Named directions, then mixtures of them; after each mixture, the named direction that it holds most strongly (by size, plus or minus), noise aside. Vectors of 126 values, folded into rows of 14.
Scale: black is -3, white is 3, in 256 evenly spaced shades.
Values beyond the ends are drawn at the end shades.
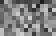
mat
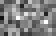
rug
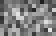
mat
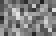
mat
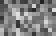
mat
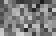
mat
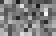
rug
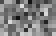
rug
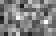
rug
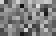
mat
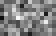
rug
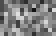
mat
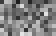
rug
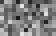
rug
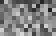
mat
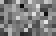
rug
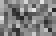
mat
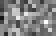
rug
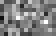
rug
